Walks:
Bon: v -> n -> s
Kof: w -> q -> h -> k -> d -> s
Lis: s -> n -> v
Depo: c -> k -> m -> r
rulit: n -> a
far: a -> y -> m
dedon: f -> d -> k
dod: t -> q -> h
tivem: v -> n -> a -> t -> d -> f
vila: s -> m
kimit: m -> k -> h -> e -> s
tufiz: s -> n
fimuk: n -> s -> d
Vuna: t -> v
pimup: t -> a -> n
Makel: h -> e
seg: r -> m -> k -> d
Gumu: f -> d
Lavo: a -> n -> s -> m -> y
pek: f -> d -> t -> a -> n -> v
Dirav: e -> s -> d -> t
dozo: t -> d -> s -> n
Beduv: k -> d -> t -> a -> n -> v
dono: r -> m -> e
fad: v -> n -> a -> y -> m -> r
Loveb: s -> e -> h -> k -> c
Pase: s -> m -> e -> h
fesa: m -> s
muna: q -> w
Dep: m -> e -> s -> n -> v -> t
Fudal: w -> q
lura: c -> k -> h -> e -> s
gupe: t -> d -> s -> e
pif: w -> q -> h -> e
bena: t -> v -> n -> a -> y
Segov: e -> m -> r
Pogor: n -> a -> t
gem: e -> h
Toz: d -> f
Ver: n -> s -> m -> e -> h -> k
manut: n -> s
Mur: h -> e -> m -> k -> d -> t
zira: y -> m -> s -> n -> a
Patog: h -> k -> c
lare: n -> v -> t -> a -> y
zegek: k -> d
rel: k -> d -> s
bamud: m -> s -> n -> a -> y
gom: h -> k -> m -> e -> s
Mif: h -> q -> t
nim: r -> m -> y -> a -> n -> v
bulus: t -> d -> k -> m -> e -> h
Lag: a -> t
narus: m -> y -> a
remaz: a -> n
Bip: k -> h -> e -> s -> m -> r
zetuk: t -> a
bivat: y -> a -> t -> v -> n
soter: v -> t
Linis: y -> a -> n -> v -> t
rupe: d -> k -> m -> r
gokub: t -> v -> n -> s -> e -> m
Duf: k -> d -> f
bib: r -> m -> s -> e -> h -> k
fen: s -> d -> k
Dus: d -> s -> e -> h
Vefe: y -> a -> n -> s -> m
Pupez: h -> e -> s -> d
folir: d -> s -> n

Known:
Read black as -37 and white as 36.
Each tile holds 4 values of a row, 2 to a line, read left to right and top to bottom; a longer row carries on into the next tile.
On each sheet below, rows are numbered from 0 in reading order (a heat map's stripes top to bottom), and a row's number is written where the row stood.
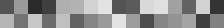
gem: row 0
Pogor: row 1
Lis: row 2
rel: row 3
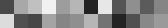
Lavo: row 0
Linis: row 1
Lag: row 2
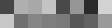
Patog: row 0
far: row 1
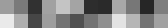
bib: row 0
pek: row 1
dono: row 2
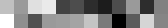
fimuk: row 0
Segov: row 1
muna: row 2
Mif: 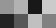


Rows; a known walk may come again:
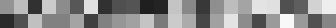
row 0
Mif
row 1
rel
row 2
Segov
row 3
seg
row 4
fimuk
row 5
Lis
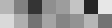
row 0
dono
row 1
Linis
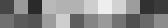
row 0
far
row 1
Pogor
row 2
pek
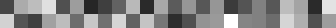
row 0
Lavo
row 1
gem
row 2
Makel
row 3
Lag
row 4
Loveb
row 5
nim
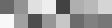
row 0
Ver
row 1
Patog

